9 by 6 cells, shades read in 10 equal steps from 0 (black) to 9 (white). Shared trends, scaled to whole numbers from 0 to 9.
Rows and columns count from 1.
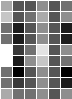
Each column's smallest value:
4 0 3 5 3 0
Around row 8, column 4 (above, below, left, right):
5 5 3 3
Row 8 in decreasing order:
5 4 3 3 2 1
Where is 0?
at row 7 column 2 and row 7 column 6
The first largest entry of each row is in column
1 1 4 4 1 1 4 4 1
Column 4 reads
5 6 5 5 8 7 5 5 5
